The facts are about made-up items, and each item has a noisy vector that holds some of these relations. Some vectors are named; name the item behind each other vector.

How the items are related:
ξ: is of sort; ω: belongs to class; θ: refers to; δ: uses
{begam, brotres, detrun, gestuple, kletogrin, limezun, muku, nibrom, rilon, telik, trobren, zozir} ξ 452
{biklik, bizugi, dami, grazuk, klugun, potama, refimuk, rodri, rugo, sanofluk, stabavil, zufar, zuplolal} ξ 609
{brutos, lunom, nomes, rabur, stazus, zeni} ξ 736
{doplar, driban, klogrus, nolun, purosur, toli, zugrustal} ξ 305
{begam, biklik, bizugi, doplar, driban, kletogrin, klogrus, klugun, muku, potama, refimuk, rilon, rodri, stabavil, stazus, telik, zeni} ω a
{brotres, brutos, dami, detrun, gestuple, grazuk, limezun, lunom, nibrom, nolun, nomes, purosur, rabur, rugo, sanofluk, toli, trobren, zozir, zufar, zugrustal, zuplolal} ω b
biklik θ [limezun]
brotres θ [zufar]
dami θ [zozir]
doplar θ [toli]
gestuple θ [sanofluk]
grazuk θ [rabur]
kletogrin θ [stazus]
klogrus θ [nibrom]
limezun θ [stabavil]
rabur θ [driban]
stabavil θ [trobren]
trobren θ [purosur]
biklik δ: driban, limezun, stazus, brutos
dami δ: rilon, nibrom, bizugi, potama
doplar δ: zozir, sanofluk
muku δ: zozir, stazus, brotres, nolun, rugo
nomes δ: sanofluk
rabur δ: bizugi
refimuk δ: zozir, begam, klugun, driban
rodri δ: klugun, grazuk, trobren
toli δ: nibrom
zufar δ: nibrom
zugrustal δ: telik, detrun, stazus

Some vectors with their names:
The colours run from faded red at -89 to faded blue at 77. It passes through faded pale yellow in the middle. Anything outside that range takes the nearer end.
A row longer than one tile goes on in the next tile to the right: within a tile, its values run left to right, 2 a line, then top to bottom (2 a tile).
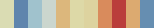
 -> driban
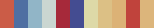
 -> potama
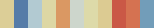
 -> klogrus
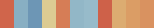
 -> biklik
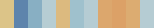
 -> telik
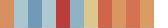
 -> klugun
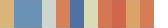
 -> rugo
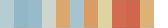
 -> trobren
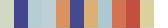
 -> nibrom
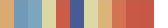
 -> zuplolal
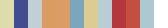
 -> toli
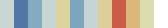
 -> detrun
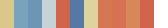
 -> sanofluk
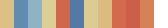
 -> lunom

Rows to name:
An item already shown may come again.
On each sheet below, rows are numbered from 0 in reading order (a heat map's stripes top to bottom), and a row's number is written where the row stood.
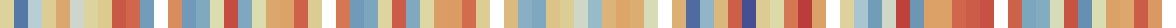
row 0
klogrus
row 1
zeni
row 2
zeni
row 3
muku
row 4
rabur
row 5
grazuk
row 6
stabavil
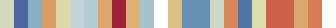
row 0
zugrustal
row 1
rugo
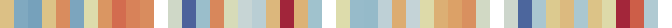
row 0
nomes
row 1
zugrustal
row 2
begam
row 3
purosur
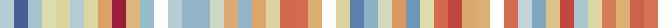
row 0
nolun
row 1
trobren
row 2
brutos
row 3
rodri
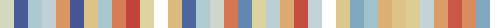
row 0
nibrom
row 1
rilon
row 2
doplar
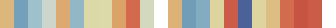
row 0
kletogrin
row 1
zuplolal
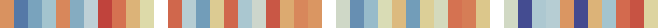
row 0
stazus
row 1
refimuk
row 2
gestuple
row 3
nibrom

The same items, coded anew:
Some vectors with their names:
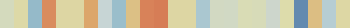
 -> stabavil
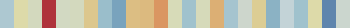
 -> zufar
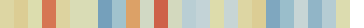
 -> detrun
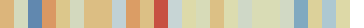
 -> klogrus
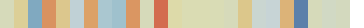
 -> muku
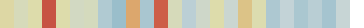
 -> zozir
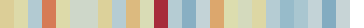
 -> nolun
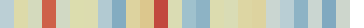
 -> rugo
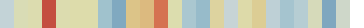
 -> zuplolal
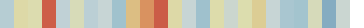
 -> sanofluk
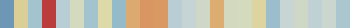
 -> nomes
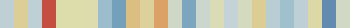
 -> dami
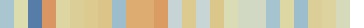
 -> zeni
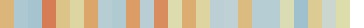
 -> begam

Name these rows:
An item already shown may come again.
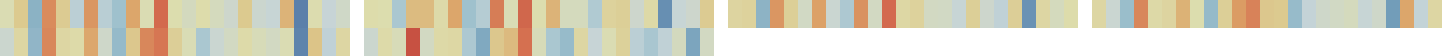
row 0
muku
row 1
telik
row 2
kletogrin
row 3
klugun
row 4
stabavil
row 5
zuplolal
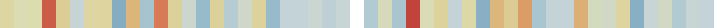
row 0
trobren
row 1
lunom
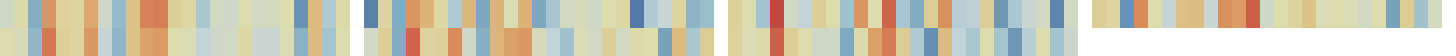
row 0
stabavil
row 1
rabur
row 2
toli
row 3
doplar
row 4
refimuk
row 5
biklik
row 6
grazuk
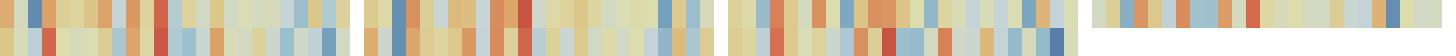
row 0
driban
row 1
doplar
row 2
rodri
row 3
muku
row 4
purosur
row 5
driban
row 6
zugrustal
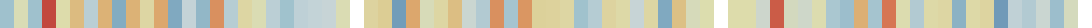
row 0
brutos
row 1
rilon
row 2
nibrom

